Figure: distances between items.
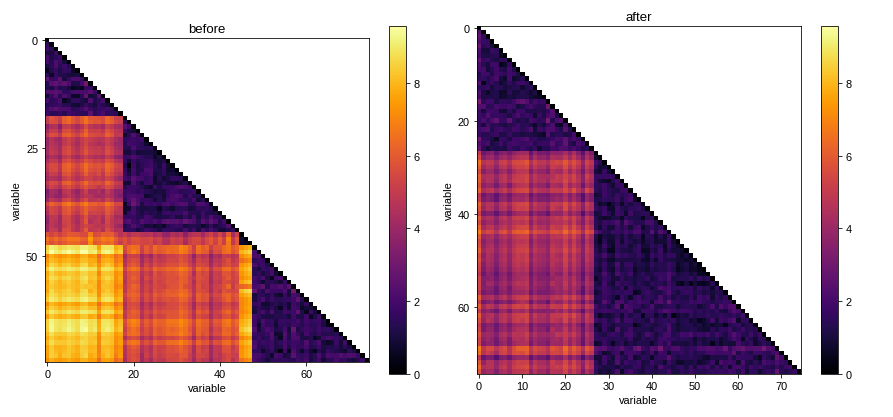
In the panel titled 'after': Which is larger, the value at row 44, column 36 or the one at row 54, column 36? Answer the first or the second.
the first
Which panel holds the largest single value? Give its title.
before
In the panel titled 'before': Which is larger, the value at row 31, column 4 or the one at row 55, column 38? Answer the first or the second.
the first
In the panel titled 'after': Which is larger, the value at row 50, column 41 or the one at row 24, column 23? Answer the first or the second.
the second
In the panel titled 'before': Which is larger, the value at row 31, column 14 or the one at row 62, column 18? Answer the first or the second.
the first
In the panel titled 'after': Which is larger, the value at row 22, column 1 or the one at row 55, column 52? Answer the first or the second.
the first
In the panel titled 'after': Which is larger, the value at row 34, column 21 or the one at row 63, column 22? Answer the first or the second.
the second
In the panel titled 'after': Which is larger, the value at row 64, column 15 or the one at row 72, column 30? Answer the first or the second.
the first
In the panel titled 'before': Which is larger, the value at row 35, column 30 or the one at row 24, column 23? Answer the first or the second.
the first
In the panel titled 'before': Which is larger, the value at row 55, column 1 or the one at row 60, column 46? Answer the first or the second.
the first
